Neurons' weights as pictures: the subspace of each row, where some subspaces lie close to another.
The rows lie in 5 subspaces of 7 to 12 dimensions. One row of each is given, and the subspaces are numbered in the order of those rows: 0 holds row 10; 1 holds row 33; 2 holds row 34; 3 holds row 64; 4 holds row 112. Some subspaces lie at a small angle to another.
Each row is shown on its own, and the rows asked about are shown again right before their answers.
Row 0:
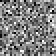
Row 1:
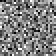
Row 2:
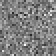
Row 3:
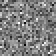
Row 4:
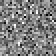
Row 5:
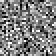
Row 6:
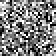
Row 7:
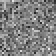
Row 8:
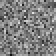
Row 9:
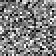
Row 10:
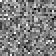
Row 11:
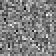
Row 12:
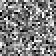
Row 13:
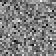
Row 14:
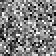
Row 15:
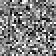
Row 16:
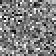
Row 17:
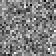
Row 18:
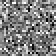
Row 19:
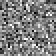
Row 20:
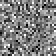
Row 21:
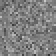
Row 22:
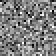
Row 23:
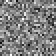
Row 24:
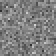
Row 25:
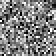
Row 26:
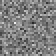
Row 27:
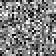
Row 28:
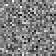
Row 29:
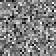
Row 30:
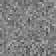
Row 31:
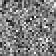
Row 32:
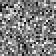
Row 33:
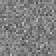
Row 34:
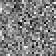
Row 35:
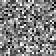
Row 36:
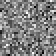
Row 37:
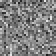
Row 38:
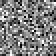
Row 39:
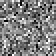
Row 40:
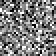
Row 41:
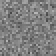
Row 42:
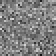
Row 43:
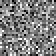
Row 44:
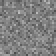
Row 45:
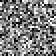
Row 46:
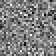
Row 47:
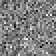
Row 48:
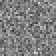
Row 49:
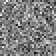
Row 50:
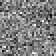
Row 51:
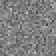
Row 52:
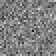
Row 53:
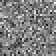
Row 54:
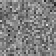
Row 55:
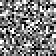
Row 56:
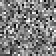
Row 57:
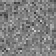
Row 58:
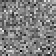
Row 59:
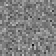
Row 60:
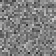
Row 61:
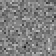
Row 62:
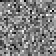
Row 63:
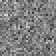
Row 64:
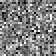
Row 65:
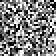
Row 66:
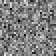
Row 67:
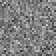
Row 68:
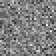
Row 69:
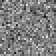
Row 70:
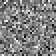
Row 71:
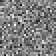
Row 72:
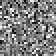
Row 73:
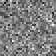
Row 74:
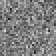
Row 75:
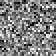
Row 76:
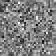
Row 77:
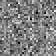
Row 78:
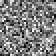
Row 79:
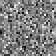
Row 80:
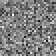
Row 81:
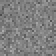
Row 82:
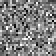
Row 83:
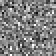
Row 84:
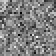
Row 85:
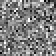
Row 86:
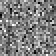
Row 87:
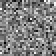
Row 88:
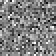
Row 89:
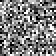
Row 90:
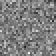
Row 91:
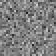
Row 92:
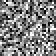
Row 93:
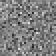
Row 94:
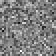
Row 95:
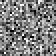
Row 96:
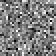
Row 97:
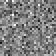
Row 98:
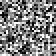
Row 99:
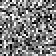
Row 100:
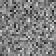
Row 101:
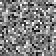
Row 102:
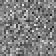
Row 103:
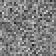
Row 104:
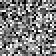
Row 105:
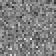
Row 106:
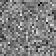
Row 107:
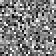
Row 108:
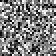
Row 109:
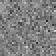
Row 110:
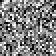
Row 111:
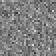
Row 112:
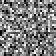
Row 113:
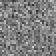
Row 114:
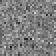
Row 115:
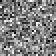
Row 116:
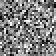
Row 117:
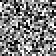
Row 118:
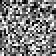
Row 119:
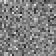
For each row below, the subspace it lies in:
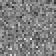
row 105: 1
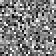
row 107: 3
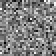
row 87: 3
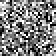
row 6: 2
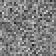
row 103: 1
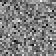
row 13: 4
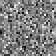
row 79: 2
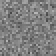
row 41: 2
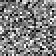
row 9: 4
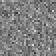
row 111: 4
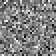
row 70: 4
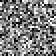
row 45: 4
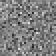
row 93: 0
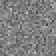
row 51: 2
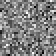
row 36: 2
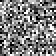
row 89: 2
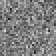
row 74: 0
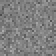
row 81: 4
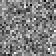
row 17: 1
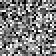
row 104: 3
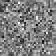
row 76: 2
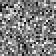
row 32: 2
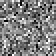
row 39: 4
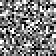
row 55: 0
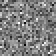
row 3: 2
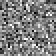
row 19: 1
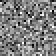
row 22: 0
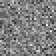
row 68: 4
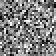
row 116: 3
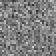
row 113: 2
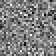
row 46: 2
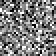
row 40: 3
